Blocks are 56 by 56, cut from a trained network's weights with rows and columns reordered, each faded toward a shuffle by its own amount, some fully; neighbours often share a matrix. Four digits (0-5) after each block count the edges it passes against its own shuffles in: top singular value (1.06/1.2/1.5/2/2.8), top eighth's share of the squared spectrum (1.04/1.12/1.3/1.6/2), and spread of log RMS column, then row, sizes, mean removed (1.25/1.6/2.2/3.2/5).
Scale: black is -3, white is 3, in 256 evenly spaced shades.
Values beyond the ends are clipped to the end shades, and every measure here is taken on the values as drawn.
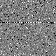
2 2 0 1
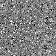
2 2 1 1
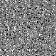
3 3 1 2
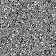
0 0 0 0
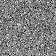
0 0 0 0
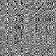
4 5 3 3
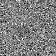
2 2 0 0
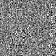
3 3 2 1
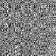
4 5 3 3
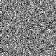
3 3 1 1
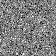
0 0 0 0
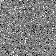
0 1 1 0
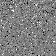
0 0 0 0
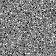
1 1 0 0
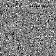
2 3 1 1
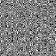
3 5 3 2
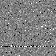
3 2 0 1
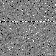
3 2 0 1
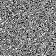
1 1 0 0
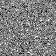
2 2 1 0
